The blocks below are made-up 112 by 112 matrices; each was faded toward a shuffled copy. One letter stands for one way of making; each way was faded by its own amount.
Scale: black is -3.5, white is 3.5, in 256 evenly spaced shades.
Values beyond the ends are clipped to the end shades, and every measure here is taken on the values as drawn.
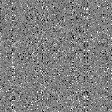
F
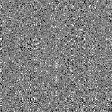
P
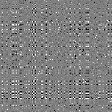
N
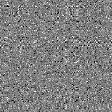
P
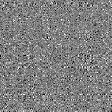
P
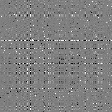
N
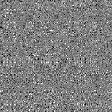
P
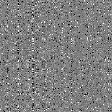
F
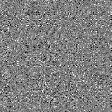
P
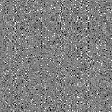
F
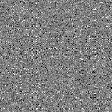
P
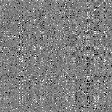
F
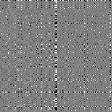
N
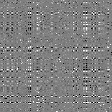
N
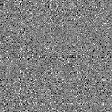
P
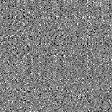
P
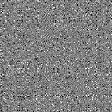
P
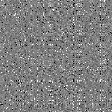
F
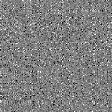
P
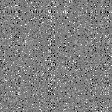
F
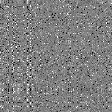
F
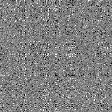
P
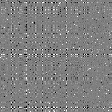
N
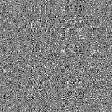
P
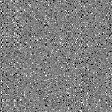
F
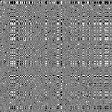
N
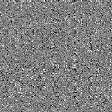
P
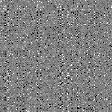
F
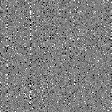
F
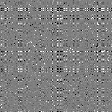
N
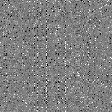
F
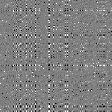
N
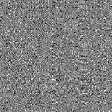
P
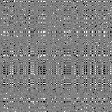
N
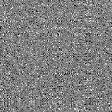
P
